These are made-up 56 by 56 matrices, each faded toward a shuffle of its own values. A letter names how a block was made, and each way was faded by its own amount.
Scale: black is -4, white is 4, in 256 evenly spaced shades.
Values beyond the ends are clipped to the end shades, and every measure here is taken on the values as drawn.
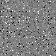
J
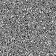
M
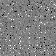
J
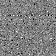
M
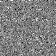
M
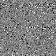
M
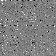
J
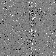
J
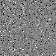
J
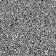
M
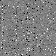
J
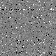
J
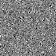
M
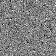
M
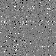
J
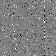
J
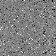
J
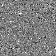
M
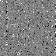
J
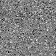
M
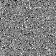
M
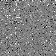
J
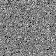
M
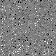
J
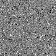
M
